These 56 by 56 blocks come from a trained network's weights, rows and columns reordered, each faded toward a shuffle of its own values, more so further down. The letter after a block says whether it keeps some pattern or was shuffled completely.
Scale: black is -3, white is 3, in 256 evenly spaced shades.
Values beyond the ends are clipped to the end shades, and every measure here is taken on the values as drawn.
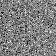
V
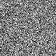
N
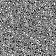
V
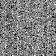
N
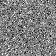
V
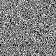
V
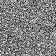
V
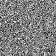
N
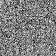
N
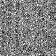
N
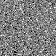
N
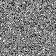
V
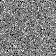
V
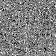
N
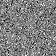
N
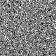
V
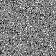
N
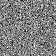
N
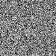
N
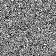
V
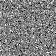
V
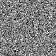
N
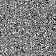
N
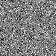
V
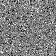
V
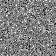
V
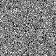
N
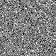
V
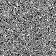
V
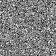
V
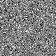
V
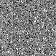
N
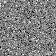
V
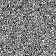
V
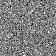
V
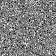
V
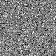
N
